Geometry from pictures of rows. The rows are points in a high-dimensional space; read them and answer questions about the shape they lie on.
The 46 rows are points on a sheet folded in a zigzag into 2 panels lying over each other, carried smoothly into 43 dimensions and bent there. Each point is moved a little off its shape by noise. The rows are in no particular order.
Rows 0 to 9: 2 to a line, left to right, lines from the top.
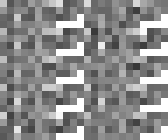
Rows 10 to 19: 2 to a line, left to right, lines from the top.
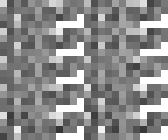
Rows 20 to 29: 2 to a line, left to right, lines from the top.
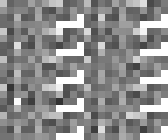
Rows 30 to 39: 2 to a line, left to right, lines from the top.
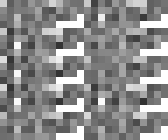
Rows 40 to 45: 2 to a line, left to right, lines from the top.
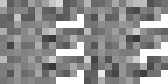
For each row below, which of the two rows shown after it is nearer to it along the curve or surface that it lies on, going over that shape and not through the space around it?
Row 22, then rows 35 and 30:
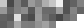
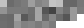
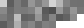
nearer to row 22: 35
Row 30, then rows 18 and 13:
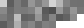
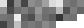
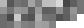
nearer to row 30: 18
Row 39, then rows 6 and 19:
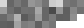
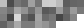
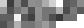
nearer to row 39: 19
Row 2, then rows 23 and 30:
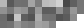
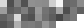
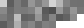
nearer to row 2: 23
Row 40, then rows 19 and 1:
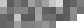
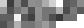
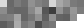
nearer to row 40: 19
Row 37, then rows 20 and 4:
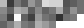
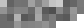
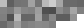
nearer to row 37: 4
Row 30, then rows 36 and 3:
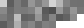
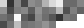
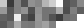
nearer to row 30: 36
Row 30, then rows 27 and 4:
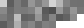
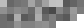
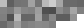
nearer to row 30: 4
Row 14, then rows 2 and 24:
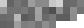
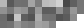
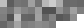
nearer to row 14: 2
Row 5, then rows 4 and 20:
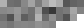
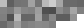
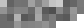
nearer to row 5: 20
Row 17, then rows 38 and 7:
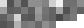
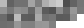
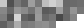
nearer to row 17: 38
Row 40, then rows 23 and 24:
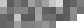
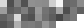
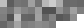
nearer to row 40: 23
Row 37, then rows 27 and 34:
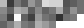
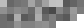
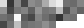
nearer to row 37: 34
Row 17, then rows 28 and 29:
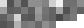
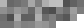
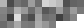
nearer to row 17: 28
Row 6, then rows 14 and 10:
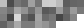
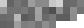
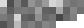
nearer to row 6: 10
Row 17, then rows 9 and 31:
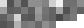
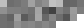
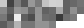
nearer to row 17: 9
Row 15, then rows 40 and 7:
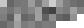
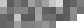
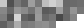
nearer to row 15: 7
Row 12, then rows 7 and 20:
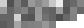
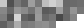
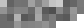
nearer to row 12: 20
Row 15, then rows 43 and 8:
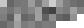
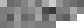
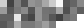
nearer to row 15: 43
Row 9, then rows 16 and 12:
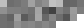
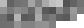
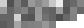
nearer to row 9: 16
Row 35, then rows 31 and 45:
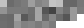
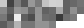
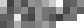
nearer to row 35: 45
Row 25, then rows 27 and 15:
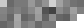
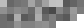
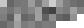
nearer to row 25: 15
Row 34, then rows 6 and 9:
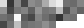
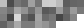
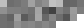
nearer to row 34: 6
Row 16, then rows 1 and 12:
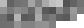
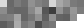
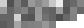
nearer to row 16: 12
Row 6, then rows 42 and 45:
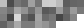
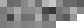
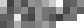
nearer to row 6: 42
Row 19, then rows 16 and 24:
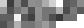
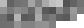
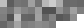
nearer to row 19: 16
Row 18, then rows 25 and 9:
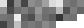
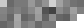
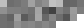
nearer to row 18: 25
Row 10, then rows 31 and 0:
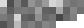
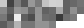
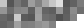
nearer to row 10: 31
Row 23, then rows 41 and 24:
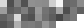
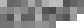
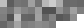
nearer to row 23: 41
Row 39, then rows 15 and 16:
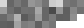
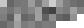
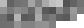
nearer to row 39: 16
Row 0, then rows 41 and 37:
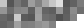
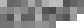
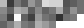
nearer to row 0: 41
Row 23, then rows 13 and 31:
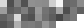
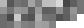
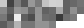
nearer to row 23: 13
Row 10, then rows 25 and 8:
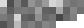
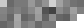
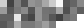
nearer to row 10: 25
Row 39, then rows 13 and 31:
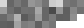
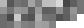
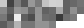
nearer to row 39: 13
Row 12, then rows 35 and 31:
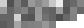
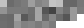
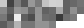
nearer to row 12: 35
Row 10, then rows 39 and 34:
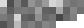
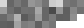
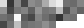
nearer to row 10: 34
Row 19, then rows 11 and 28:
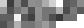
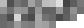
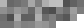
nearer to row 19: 11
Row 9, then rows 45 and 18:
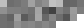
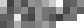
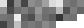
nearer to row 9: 45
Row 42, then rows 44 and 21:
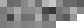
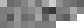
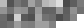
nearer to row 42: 44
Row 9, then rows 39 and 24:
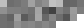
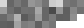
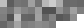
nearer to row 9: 39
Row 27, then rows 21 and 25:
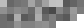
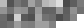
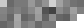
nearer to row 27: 21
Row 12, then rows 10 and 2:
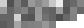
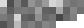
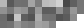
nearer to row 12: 2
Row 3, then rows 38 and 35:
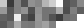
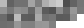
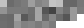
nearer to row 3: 38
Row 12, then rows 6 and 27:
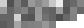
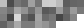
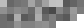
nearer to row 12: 27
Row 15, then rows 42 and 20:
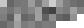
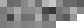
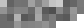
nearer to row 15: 42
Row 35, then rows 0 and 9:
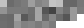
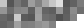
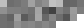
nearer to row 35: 9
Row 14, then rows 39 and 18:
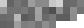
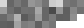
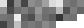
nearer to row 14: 39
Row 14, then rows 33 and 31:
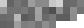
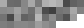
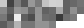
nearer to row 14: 33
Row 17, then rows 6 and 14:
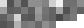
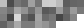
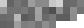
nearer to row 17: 14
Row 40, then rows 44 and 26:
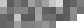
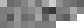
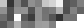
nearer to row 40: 26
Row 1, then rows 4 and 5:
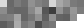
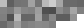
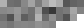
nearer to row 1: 4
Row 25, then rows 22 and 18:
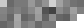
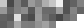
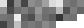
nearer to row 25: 18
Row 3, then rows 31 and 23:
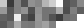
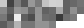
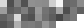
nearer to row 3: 23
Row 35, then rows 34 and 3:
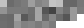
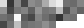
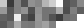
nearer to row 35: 3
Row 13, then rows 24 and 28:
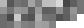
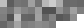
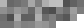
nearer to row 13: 28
